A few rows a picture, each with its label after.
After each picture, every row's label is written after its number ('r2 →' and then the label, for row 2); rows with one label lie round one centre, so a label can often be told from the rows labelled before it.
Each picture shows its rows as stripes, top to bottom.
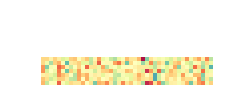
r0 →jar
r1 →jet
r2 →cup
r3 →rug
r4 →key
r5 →key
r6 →rug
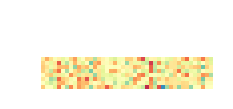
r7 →jar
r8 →jet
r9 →key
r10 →jet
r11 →jar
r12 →key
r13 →key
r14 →rug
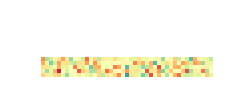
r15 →cup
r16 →key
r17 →jet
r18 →rug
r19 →jet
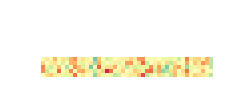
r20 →jar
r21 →jar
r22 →jet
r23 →rug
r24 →jar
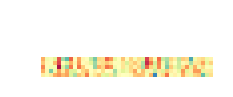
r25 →rug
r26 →rug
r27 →rug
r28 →key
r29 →key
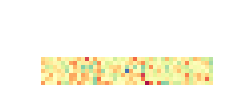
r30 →key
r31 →jar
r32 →jet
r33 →jet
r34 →jar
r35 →jar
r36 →rug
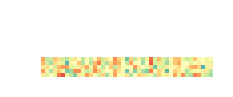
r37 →jet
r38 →jet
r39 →key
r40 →jet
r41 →cup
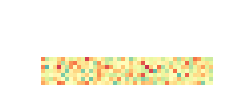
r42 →cup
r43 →jar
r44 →rug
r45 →jet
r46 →jar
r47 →jet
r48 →key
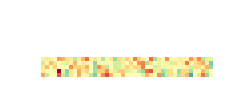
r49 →key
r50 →jar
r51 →jar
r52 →rug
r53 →rug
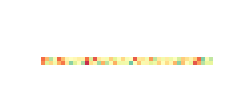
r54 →key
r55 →cup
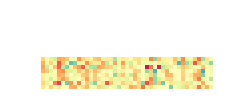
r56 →key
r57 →cup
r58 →rug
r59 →key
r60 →key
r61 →key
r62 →rug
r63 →jar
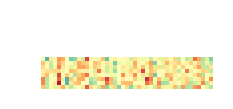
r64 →cup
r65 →key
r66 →key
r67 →jar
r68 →key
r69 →rug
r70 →rug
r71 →cup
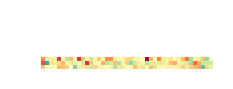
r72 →rug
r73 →cup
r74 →key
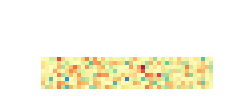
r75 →key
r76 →jet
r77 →jar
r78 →jar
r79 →rug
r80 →jet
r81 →key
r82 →rug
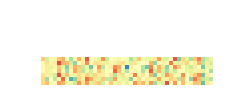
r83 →cup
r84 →key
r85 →jet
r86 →jet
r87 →key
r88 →cup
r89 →key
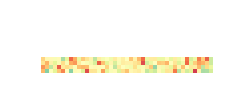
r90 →jar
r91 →jar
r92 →key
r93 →cup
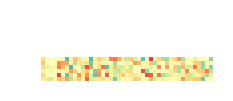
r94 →jet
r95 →key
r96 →cup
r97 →jar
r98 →rug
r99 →key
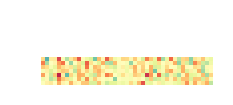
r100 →rug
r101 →cup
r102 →key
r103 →key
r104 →rug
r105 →key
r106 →jar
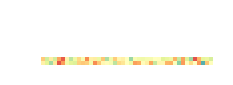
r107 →cup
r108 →key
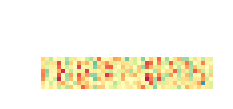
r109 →jet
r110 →rug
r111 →rug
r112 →cup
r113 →rug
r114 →rug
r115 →key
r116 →jar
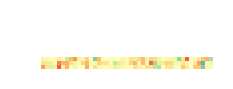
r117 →jar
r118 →key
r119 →key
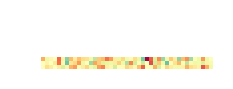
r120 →rug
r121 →jet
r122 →jar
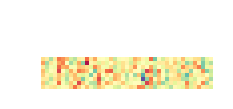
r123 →key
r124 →cup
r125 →key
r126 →rug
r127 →jet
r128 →jet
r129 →rug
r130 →jar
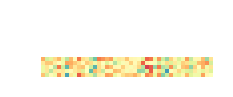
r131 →rug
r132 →jar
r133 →rug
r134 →jet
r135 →rug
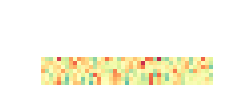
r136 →rug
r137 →jar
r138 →jar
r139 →cup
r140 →jet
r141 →jet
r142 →jet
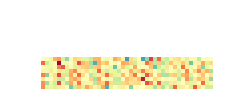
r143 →jet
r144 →rug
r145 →key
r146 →jar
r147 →rug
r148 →jar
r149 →rug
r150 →cup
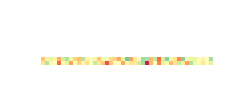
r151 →jet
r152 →rug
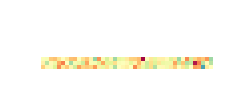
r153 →jar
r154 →cup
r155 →key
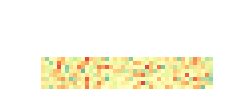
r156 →cup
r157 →key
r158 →rug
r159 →jet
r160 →jar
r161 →cup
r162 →jar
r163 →key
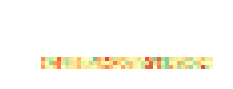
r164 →rug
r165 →jet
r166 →rug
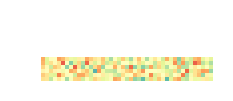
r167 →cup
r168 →cup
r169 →jet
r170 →jar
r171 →key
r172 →jet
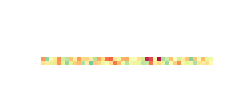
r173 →rug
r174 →jet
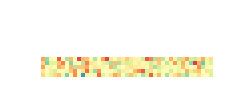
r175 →rug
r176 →cup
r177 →key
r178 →jar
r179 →jet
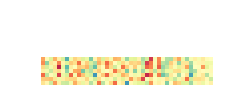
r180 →jet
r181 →rug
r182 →rug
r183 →jet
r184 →rug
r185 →jar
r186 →jet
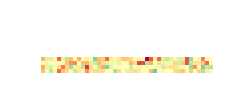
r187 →rug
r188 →jar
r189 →cup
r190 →key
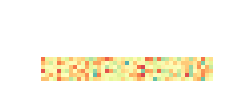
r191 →rug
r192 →key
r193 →jar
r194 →rug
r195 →jar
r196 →key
